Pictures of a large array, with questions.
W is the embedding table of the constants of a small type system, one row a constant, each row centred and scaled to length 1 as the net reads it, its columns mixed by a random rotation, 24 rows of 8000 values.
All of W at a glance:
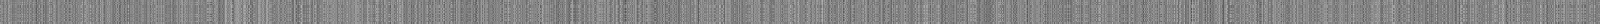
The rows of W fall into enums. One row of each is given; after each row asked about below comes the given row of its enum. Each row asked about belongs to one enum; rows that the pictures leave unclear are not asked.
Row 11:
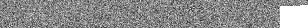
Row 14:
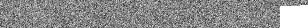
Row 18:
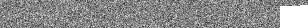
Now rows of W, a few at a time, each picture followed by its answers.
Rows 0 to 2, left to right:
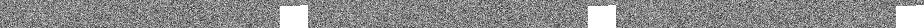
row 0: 11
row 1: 11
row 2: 14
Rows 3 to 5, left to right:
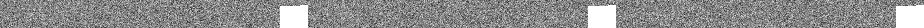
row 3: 11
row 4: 14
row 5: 18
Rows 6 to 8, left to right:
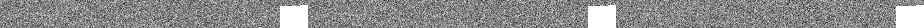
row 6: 18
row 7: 18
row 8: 11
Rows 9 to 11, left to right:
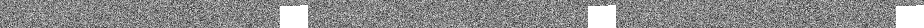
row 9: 11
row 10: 18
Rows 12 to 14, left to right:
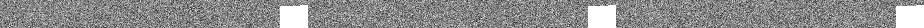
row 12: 11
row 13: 18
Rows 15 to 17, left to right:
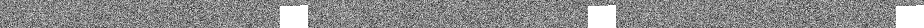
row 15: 11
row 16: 14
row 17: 11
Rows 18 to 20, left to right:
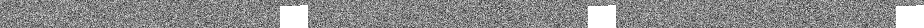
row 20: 11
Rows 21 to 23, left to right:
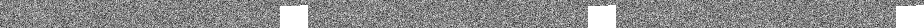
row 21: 14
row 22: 18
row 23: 18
